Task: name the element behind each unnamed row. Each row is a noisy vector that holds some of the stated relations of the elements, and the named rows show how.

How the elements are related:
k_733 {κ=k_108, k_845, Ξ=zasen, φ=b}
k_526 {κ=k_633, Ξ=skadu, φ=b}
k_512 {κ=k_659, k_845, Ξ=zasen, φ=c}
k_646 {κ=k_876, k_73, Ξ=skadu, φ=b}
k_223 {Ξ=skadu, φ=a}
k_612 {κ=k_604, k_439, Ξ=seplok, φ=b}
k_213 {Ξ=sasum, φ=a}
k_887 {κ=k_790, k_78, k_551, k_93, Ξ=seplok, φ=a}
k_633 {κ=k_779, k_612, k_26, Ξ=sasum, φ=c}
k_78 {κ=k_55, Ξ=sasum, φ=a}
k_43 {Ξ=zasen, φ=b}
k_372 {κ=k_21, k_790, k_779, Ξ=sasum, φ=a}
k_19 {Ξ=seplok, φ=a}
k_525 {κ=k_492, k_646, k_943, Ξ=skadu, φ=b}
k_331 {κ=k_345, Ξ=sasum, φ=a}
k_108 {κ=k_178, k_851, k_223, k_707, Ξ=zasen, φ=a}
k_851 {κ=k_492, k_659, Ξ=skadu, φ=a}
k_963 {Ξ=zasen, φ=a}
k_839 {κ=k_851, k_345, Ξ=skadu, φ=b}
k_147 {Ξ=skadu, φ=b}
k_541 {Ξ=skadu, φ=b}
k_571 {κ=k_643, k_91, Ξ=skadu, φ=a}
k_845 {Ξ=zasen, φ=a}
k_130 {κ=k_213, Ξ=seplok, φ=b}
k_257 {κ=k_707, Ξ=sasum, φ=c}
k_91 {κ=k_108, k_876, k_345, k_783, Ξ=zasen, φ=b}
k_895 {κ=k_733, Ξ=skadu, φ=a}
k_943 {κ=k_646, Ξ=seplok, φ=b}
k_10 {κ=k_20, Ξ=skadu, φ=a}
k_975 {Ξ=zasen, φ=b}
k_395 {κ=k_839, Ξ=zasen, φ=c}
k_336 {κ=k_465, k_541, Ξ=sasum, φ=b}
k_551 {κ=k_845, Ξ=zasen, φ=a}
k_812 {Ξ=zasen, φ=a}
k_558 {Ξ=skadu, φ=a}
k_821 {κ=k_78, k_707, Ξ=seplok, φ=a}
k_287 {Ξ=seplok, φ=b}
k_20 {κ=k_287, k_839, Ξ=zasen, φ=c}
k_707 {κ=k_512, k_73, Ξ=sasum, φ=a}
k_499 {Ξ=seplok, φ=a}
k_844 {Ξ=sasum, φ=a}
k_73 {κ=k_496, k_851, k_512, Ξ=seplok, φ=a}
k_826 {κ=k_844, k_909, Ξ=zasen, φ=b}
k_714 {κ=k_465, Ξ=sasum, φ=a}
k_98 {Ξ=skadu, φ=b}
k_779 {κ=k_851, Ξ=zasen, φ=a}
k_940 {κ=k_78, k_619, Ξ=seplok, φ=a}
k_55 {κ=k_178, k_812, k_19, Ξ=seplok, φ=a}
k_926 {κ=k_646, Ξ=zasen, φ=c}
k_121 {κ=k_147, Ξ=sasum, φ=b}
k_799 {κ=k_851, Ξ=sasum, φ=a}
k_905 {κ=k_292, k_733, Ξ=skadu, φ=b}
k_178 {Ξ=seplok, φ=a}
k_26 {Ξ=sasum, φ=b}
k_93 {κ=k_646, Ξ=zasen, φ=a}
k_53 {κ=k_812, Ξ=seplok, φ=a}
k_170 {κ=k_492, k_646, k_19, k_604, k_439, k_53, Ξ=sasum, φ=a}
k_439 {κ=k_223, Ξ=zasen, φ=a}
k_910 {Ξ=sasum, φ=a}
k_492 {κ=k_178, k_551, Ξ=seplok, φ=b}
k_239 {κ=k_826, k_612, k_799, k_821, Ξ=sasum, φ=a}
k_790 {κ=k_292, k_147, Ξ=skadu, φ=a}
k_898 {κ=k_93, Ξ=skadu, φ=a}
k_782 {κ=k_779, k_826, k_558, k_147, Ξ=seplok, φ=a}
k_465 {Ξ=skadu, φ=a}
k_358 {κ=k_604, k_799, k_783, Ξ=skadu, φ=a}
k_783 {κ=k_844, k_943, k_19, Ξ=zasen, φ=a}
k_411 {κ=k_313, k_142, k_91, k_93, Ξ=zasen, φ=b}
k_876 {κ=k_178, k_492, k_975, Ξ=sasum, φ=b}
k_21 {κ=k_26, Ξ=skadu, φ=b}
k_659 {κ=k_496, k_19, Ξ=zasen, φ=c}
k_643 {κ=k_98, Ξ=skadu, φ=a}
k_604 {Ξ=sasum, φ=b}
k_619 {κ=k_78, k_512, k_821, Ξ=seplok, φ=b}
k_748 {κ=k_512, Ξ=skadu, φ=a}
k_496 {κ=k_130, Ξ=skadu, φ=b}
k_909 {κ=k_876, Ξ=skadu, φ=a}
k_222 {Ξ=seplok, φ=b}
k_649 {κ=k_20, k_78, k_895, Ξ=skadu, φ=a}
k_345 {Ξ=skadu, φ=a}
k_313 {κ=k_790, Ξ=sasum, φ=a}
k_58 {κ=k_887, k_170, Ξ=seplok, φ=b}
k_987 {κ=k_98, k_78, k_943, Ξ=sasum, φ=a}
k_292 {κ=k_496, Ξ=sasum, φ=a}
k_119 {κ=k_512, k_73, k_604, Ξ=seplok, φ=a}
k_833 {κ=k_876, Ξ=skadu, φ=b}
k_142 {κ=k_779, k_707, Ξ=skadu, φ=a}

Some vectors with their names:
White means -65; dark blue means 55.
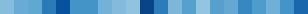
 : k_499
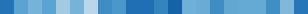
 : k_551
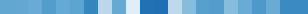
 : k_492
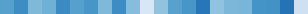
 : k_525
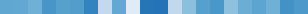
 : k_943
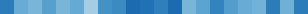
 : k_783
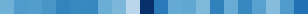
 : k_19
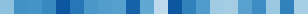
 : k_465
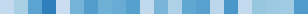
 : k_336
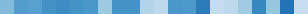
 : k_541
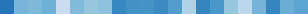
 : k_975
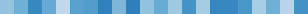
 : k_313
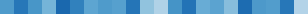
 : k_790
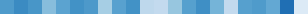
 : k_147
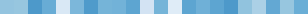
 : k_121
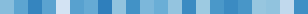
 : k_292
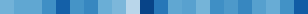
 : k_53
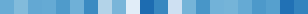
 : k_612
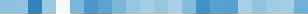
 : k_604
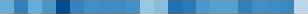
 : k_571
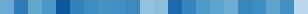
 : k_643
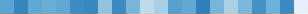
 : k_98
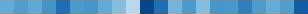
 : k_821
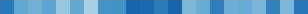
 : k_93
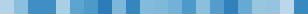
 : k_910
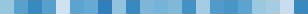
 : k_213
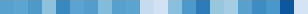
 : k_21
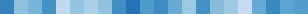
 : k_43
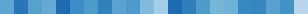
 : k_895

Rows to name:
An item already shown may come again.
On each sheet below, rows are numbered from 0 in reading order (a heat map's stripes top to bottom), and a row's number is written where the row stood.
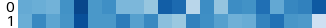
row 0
k_782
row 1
k_10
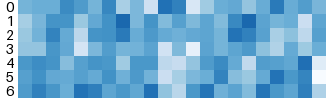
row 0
k_287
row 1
k_331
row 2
k_844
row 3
k_121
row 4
k_147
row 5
k_839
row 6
k_790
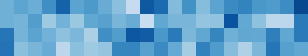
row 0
k_119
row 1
k_257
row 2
k_779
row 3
k_826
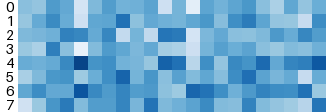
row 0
k_121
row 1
k_707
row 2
k_222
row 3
k_26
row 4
k_782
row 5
k_331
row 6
k_358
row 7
k_714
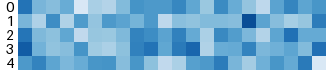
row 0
k_733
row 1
k_633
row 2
k_91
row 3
k_926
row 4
k_646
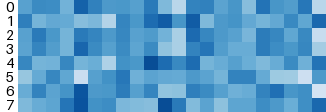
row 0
k_558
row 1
k_439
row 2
k_851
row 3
k_142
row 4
k_963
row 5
k_78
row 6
k_10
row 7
k_499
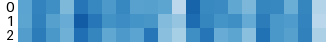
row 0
k_223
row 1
k_909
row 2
k_790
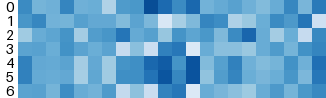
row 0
k_963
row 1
k_905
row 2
k_987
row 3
k_130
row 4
k_812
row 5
k_812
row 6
k_130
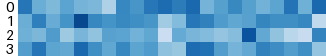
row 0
k_108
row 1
k_571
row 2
k_257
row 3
k_748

